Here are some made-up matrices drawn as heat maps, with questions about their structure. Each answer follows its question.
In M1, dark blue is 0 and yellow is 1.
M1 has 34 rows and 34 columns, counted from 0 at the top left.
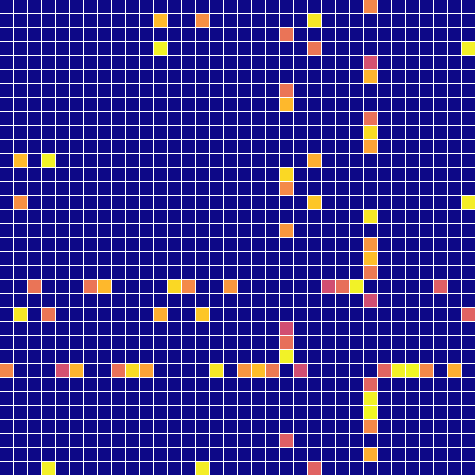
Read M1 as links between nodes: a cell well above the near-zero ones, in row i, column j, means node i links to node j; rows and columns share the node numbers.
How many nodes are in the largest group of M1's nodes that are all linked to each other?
3
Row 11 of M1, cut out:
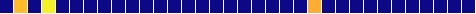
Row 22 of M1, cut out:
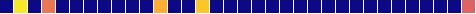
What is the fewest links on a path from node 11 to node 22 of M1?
1
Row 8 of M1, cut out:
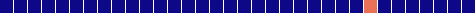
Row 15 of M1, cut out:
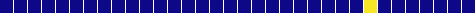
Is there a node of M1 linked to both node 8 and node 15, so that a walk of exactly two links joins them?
yes
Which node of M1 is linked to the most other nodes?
node 26
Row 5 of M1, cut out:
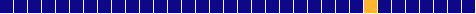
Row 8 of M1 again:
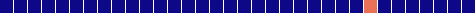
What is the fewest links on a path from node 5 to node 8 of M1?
2
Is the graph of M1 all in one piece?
no
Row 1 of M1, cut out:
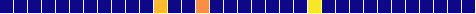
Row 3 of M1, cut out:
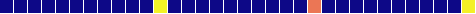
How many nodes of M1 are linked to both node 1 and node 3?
2
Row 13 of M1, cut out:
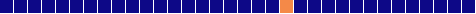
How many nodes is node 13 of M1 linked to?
1
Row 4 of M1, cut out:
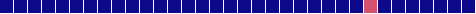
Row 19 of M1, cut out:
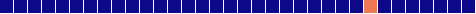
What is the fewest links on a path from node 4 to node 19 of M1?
2
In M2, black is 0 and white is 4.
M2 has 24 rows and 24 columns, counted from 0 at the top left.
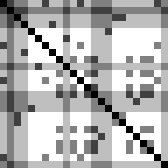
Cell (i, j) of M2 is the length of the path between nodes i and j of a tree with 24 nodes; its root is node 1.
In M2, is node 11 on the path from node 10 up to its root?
no
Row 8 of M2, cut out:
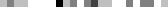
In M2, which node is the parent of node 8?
13
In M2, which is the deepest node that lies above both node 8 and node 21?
13
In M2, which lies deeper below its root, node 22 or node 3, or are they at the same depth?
node 22
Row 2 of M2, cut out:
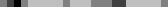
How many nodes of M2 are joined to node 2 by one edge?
3
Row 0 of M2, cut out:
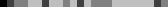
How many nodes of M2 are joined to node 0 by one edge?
4
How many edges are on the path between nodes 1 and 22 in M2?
2
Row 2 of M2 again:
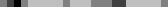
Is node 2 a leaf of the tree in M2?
no
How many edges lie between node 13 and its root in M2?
1
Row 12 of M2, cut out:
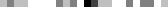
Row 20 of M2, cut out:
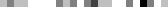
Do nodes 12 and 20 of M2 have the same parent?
yes
